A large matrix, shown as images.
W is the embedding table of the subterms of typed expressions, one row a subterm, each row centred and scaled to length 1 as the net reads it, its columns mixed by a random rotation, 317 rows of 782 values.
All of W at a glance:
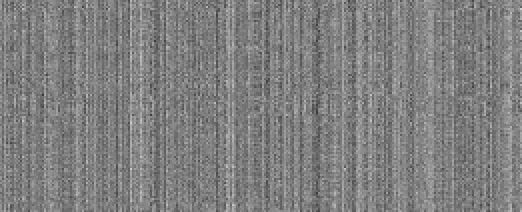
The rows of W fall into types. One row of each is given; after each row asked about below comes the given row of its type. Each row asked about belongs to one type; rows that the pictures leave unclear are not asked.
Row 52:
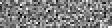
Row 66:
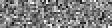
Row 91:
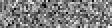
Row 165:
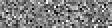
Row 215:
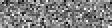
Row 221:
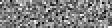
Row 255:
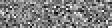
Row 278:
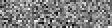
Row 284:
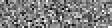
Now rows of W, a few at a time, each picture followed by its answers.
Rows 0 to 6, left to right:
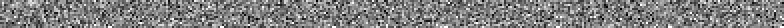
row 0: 66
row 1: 52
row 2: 52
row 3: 66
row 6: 215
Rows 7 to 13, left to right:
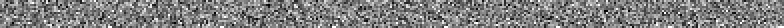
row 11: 215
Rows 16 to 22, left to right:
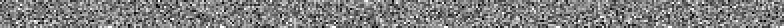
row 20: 284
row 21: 284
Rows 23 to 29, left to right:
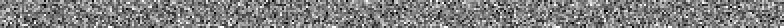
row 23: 91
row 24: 165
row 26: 221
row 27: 221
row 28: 66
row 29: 255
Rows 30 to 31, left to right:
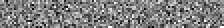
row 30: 284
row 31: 165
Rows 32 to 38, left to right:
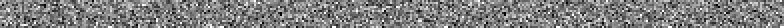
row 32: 91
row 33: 278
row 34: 52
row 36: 52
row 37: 215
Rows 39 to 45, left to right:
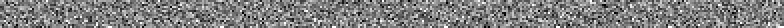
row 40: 255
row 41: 52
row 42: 215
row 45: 221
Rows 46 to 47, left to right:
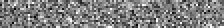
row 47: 278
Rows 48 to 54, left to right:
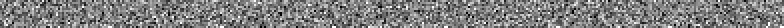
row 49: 284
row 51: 255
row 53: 66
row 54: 91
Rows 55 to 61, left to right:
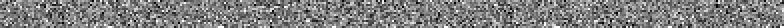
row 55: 221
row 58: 66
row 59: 221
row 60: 278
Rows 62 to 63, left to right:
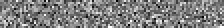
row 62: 91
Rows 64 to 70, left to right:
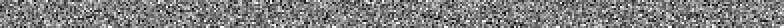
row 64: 52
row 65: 165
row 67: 215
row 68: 278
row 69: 215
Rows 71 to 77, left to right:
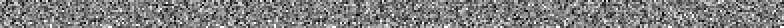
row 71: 66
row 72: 221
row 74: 66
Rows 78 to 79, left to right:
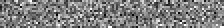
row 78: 52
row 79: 52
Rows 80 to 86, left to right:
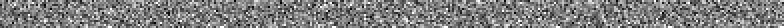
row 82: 221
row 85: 66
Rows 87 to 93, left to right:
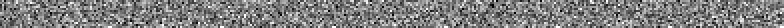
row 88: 66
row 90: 52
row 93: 284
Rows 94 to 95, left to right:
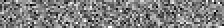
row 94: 255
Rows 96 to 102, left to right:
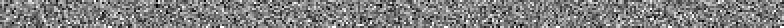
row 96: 66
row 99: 91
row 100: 278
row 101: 52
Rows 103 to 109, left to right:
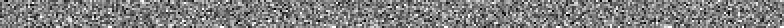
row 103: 284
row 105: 284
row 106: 215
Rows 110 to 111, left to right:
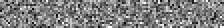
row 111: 66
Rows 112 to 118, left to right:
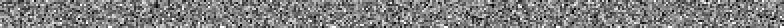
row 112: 215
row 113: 91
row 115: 221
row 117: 66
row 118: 215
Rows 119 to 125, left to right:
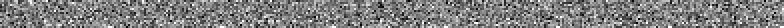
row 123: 215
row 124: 215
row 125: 284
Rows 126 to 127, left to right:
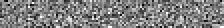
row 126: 284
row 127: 284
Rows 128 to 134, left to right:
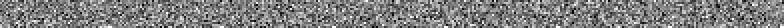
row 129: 284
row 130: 284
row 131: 52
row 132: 91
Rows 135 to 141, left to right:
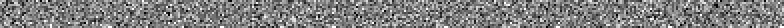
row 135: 66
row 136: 165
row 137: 284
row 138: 52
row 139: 165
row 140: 52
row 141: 91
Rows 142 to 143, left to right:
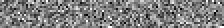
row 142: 215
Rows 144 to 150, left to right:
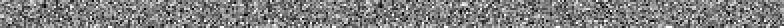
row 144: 91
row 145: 165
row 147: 91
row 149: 278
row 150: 165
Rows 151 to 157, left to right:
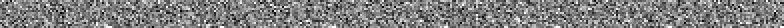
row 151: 221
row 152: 165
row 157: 66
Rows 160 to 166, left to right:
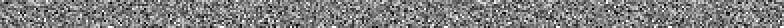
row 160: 215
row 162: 278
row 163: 165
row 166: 255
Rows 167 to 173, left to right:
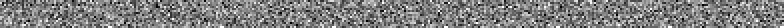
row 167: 215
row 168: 91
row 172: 52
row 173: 255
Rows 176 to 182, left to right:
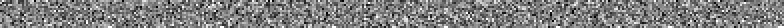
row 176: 215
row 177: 221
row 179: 284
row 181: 66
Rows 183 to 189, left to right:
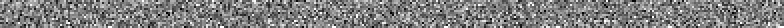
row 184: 221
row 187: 278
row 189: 221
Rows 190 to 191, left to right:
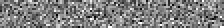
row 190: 52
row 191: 215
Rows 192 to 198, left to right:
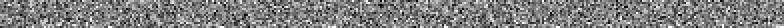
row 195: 91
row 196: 66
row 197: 284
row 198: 66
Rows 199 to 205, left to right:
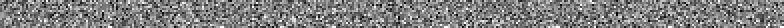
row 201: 284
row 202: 284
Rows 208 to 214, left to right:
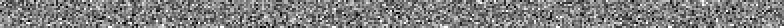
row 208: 215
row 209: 66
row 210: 284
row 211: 284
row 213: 215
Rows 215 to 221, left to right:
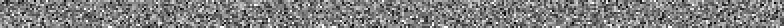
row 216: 221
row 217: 278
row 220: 66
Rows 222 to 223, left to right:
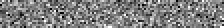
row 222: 284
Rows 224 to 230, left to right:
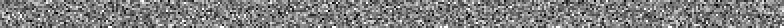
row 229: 215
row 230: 91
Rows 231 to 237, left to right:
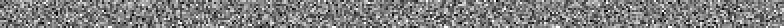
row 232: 66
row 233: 221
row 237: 284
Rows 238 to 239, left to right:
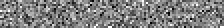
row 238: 221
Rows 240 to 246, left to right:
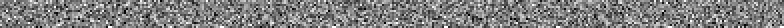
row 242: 221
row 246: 278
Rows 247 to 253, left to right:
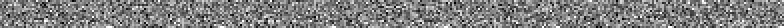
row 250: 255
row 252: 52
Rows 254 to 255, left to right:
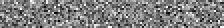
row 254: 165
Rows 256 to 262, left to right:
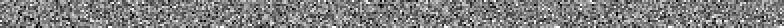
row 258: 221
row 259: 91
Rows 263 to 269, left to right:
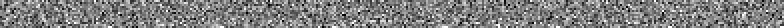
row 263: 66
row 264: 52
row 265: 165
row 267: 66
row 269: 221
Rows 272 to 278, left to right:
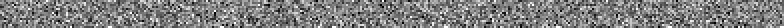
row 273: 215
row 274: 91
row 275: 91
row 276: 278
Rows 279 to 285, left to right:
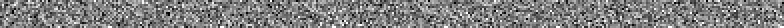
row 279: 66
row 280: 255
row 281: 91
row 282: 91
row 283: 215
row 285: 215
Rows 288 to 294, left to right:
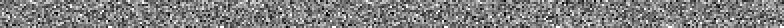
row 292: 284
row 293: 215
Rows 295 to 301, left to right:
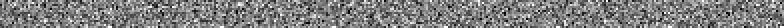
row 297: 66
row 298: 66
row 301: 221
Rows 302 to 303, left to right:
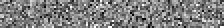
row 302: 221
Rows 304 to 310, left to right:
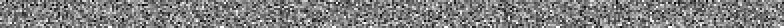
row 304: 284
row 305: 255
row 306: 255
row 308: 284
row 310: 215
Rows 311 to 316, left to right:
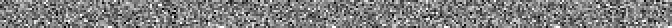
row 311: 221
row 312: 284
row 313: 215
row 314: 52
